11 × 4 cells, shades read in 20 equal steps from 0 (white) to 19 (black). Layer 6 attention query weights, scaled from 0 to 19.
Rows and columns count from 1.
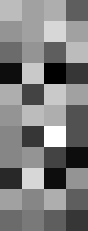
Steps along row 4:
down up down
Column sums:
108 90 100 125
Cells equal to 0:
1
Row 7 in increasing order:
0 9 13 15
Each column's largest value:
18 15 19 18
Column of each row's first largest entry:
4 1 3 3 2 4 2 4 3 4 4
